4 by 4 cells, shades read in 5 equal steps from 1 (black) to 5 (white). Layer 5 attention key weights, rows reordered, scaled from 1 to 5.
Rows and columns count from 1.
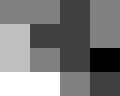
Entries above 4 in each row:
0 0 0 2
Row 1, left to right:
3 3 2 3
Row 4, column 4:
2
